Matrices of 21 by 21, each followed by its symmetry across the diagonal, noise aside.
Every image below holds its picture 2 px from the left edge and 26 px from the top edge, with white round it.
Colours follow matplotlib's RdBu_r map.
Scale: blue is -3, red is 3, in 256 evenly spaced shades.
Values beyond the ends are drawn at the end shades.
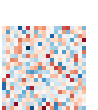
neither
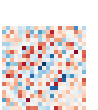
symmetric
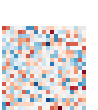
neither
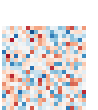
antisymmetric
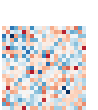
symmetric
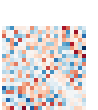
antisymmetric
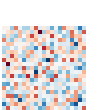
symmetric
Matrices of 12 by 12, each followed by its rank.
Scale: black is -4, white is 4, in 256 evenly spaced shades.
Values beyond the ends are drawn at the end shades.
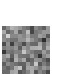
full rank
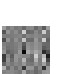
two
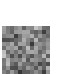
full rank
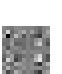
two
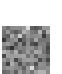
full rank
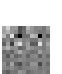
two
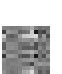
two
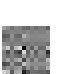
two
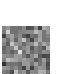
full rank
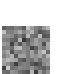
full rank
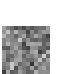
full rank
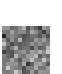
full rank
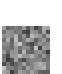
full rank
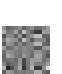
two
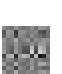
two
